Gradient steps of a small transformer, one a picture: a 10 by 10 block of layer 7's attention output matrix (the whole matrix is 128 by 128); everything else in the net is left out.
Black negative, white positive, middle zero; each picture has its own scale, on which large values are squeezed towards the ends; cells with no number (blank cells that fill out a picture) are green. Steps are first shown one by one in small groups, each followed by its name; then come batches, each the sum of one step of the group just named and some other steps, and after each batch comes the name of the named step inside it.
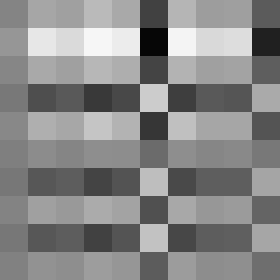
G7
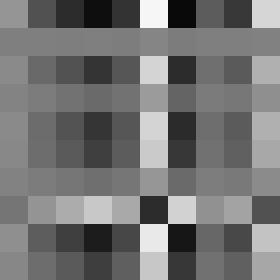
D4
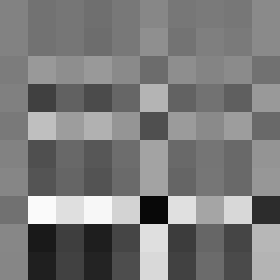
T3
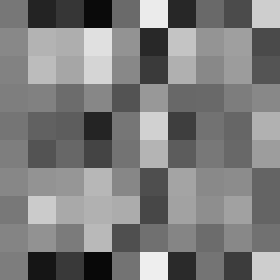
T3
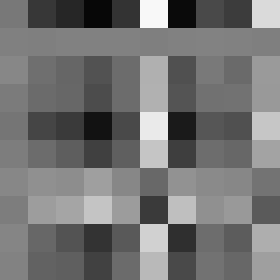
D4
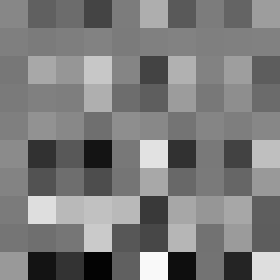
T3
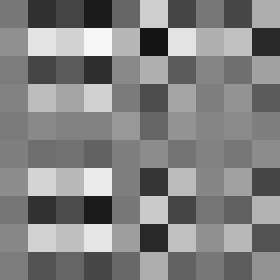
G7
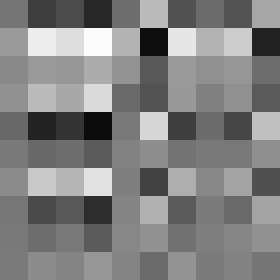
G7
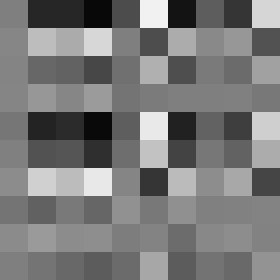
D4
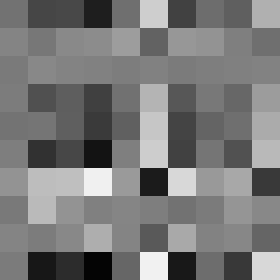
T3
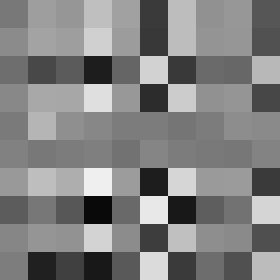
T3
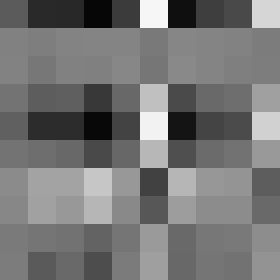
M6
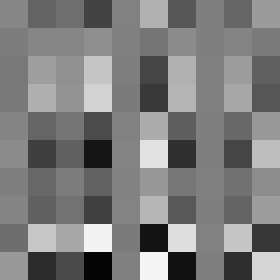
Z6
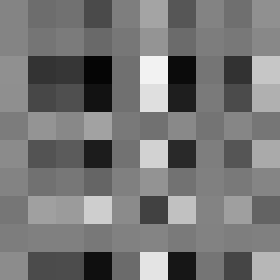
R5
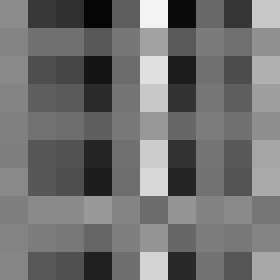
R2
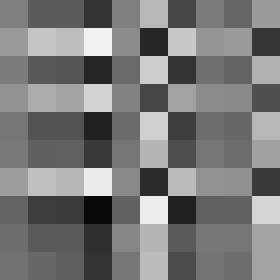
R2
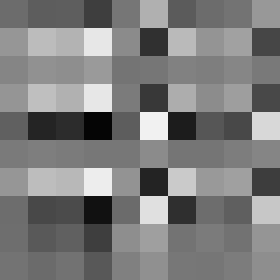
M6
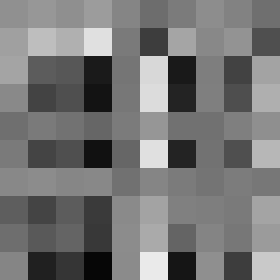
R5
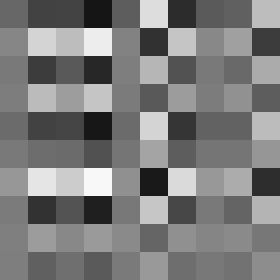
M6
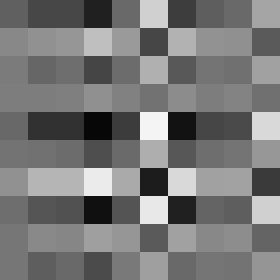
M6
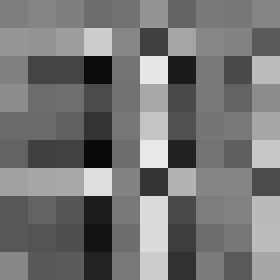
R5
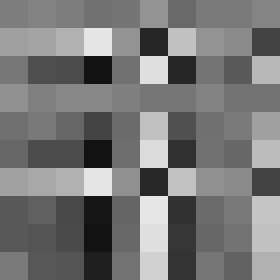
R5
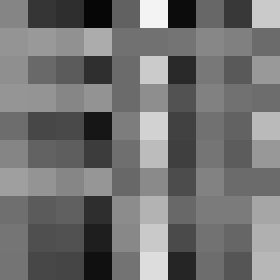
R2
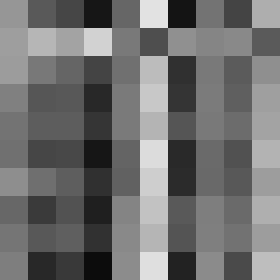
R2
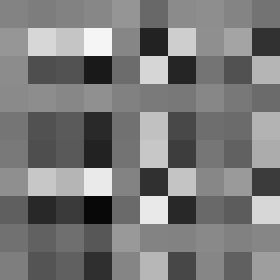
R5
